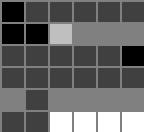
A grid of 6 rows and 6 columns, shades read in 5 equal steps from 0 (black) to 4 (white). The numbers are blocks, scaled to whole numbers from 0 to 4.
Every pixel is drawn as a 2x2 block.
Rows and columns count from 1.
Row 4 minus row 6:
0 0 -3 -3 -3 -3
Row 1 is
0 1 1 1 1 1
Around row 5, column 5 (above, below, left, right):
1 4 2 2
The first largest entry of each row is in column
2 3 1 1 1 3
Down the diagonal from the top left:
0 0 1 1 2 4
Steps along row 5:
down up same same same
